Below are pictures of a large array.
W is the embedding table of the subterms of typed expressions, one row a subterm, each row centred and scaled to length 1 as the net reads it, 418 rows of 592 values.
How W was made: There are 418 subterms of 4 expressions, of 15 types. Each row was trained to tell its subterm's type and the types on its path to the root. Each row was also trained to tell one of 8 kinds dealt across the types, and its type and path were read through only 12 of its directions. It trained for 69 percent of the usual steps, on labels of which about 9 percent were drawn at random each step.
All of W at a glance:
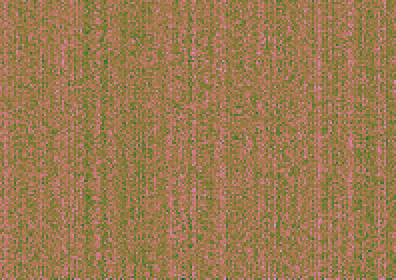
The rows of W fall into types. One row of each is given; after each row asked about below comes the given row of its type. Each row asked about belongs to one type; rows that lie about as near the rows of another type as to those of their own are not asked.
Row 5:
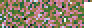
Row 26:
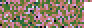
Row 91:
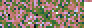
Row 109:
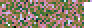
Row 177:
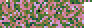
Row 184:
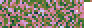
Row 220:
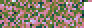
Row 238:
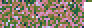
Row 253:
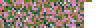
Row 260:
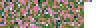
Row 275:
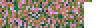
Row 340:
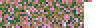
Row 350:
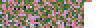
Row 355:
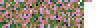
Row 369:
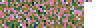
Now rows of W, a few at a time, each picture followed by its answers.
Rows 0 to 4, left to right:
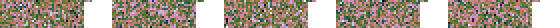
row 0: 260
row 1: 177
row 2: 220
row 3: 350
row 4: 91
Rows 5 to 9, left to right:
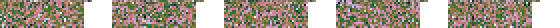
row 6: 91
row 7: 238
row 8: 184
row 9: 26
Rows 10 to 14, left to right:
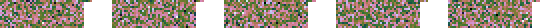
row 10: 109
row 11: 350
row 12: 220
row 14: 369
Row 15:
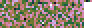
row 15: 109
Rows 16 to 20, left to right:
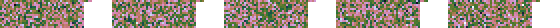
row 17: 109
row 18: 91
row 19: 177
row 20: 26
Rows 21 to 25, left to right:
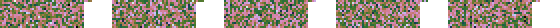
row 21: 91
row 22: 184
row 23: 238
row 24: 253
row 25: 184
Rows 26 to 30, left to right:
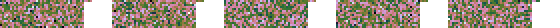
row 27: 109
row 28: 260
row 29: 253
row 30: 275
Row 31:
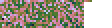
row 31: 91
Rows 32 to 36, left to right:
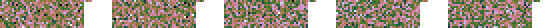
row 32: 369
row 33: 91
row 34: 275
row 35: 355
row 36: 253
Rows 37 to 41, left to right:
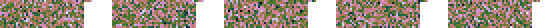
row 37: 340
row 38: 340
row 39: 275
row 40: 340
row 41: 369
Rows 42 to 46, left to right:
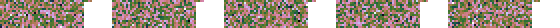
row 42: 220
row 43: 5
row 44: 350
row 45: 91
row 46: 369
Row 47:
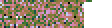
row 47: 253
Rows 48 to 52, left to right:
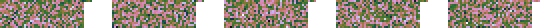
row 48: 275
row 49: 260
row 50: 369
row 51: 91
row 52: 340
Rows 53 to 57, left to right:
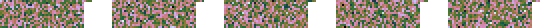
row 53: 275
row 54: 350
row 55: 238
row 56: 275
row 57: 220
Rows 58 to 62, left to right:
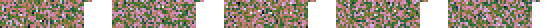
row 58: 350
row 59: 340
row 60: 5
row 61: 350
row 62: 26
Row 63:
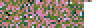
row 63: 5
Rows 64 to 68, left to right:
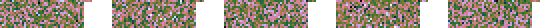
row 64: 91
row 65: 109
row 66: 253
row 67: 260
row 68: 177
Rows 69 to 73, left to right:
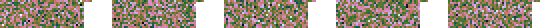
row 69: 91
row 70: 238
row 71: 220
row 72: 177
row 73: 369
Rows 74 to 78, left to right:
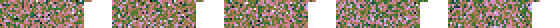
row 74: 220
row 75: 5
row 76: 238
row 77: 275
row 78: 238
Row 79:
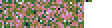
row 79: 253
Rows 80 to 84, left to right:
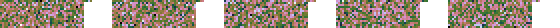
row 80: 238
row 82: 355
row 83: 184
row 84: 26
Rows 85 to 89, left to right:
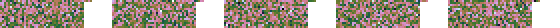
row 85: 369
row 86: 340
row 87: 109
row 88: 220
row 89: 184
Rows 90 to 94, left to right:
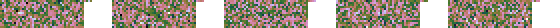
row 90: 177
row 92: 340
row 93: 369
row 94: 369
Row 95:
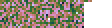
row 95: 238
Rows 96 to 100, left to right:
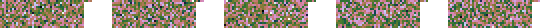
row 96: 238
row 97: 220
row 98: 253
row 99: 369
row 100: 340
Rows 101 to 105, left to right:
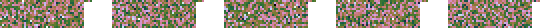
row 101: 184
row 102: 5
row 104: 238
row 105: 184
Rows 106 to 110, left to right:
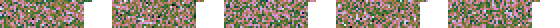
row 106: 253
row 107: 5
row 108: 355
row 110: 26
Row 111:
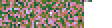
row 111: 260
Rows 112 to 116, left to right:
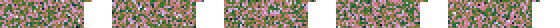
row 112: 109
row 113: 260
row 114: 184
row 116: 275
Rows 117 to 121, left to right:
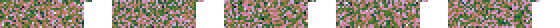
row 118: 26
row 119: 177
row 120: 26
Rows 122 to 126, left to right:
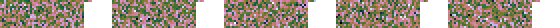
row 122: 238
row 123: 350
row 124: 109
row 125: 355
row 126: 340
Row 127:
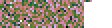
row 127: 340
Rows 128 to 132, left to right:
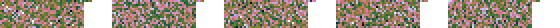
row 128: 177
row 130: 369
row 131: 91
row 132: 275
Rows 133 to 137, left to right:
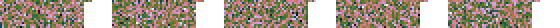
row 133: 253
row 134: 369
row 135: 5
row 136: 184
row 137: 340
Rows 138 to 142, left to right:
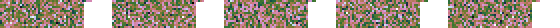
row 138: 26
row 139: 369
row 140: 275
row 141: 275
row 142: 238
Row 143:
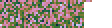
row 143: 355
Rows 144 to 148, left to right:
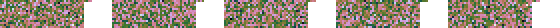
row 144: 238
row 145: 355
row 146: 355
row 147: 26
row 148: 238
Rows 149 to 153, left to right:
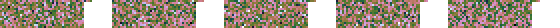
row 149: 26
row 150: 220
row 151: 109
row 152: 238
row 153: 350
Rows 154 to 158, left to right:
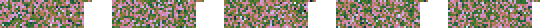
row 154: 177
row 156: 238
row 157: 350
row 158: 275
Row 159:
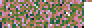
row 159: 5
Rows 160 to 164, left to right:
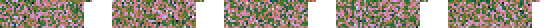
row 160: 238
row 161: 184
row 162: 177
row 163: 184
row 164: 238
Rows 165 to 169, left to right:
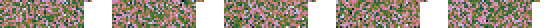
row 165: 91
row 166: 91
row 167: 369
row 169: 350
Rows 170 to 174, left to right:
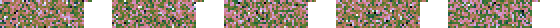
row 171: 253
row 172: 109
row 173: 177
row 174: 260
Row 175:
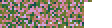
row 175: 355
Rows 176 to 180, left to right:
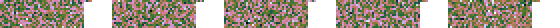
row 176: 369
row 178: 109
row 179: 340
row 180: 220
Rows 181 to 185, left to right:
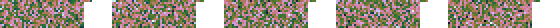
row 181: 275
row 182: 275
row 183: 275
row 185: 253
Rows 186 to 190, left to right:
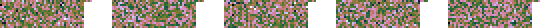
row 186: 26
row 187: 91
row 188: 369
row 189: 350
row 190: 109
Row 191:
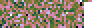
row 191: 220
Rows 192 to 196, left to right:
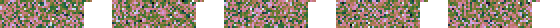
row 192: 350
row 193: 177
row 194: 5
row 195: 260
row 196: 220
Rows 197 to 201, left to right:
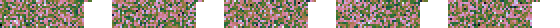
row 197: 26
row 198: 355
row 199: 26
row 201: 177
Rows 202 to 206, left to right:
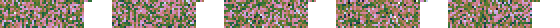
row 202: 275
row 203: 369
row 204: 355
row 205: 340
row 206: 253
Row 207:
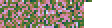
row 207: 184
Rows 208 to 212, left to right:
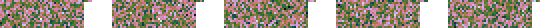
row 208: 340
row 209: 253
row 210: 260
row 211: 355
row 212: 275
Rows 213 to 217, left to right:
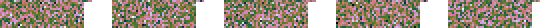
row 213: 109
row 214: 5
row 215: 238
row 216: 91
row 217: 355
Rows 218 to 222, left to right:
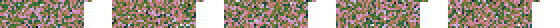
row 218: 355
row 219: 340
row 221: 109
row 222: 5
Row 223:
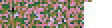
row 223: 355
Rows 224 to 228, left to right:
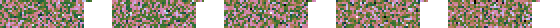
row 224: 275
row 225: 177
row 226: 220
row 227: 91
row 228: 238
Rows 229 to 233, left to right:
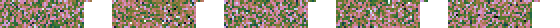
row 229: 355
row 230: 177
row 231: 184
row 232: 275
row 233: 5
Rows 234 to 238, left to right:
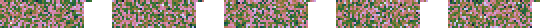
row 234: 275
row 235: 91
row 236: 340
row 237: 340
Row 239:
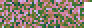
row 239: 91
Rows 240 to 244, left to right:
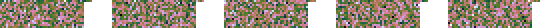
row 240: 26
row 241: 220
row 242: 5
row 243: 253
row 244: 253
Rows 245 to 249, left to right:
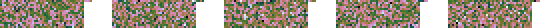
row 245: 260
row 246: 253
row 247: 91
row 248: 220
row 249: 238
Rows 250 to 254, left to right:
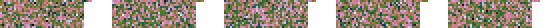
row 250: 340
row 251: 109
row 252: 355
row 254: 26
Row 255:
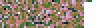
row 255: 253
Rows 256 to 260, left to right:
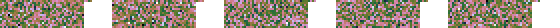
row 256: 5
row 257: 26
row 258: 26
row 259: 26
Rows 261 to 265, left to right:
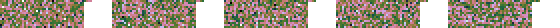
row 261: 220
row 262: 177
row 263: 260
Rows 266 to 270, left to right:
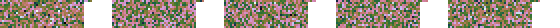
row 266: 355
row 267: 109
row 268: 369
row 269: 355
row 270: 26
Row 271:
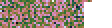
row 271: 109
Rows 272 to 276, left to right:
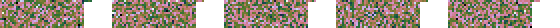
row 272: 184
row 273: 91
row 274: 91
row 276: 5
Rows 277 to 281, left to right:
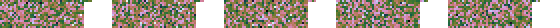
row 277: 177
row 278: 340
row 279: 26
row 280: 177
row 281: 184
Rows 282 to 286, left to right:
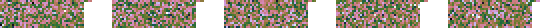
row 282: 369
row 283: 91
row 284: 5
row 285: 238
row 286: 220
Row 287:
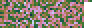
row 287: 260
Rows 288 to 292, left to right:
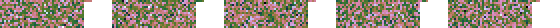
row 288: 5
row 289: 253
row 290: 91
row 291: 238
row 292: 238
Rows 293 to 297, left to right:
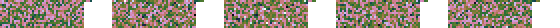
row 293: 355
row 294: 184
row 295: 91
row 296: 91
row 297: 177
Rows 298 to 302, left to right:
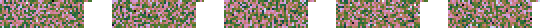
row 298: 275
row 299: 177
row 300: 260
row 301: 275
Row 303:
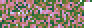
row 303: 260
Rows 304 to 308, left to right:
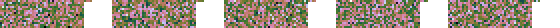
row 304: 5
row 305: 184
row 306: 350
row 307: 355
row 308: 177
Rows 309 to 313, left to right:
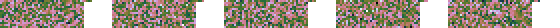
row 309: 260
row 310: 340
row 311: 184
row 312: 350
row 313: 184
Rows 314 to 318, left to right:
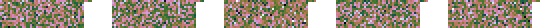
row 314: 91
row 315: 5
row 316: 350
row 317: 184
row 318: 177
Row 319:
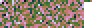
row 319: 253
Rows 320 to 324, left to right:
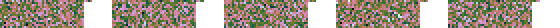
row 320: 26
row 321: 177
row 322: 253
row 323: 26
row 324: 238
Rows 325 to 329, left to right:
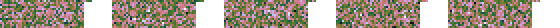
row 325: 253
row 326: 177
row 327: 184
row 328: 340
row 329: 177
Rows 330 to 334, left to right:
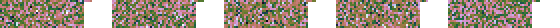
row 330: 220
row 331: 253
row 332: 26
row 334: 177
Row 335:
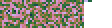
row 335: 91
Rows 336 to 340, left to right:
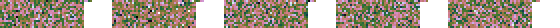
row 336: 260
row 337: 220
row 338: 5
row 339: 26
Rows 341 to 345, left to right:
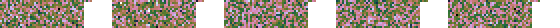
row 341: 369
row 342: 26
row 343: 369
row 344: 26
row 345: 260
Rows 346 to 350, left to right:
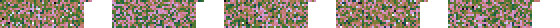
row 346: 238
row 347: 253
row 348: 340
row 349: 184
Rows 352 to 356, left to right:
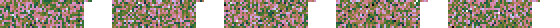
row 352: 275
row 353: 355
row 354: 91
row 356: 355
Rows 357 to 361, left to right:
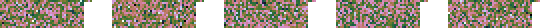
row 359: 220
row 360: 369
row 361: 350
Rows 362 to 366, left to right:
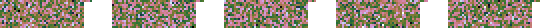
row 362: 260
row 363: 275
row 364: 91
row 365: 340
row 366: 26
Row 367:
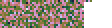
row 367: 184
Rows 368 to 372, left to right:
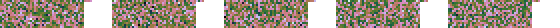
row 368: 91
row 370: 26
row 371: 238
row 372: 220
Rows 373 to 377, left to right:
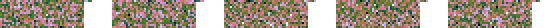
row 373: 260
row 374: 340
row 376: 26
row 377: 109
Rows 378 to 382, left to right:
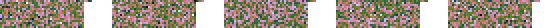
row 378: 355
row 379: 5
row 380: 109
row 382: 5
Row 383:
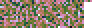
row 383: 91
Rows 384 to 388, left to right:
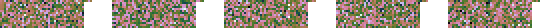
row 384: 5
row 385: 275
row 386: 350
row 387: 5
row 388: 253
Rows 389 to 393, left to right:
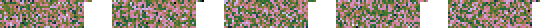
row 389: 26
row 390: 184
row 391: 184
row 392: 26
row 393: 350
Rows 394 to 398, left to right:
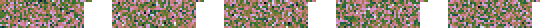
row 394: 260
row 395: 26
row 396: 109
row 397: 177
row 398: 220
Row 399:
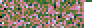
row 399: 275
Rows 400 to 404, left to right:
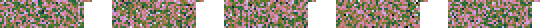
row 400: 91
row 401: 109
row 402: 184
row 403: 220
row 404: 91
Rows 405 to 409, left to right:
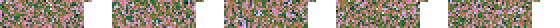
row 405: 340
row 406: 350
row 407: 275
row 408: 253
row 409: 369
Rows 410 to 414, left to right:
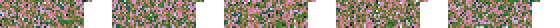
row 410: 184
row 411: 253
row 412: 340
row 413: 220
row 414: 177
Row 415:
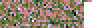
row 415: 340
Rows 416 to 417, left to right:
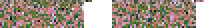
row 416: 177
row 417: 26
